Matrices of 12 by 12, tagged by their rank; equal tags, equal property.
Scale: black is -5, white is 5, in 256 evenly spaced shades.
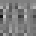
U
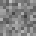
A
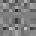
U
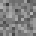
A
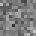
A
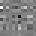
U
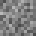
A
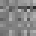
U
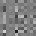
U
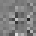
U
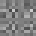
U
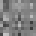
U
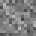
A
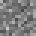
A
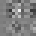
U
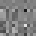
U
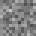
A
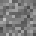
A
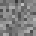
A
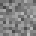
A
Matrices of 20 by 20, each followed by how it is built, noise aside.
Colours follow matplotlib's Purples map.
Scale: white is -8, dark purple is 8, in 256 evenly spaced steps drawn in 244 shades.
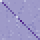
diagonal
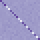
diagonal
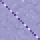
diagonal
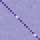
diagonal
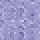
low rank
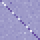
diagonal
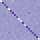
diagonal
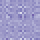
low rank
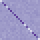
diagonal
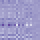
low rank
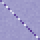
diagonal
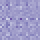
low rank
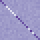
diagonal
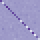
diagonal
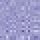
low rank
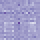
low rank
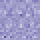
low rank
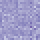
low rank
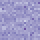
low rank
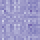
low rank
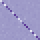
diagonal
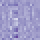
low rank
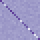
diagonal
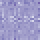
low rank
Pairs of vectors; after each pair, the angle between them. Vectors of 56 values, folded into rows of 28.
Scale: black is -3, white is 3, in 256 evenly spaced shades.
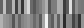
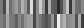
partly opposed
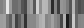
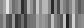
nearly parallel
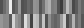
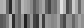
nearly opposite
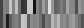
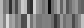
nearly opposite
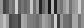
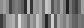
partly opposed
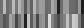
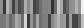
nearly opposite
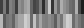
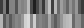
nearly parallel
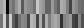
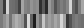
partly opposed
